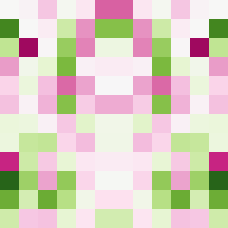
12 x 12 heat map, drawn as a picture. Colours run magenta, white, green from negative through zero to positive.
Odd rows or columns: none. Calmest part: bottom middle. Mirror symmetry: left to right.
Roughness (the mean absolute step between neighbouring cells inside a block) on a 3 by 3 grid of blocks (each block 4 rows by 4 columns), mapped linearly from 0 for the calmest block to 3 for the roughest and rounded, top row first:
2 2 2 / 1 1 1 / 3 0 3
